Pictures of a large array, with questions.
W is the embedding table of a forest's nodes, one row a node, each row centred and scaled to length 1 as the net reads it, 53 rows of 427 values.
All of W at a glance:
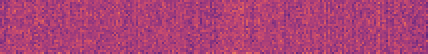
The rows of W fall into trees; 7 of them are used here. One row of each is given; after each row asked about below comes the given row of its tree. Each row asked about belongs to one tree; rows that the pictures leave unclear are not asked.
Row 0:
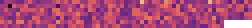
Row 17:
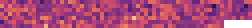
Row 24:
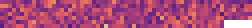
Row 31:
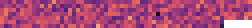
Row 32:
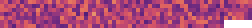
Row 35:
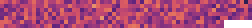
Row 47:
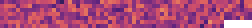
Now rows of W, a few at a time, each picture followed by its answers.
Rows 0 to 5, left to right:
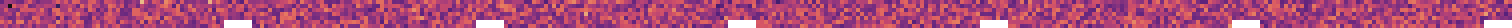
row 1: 47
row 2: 32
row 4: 35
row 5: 17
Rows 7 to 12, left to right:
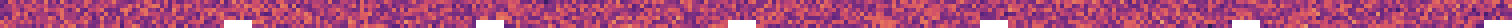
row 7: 35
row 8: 31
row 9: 17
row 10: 35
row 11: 32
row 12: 47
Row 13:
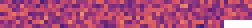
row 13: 32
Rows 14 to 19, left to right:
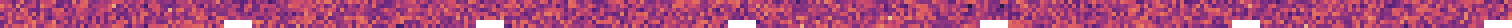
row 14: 24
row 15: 0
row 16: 47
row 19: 0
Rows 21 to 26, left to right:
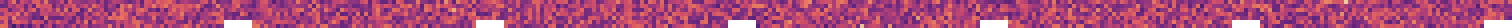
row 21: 35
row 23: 35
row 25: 35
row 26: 32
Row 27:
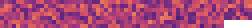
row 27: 47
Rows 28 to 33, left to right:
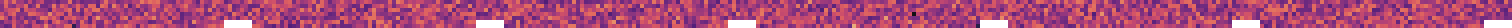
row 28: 17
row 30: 17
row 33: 17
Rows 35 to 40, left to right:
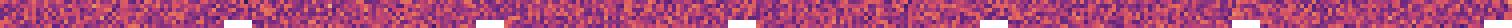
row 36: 17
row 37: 35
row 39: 32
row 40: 31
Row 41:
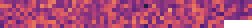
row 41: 24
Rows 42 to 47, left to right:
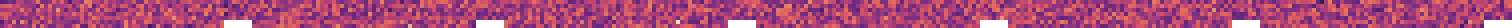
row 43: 47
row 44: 35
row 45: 31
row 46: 35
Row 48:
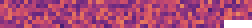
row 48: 32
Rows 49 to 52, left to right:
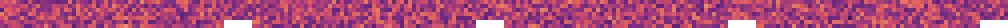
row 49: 17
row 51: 32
